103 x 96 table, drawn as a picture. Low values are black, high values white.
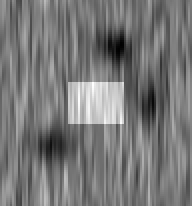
The centre is the ninth with the highest average. There is no overall slope. There are three dips. In the centre lies a patch that is higher than the rest.
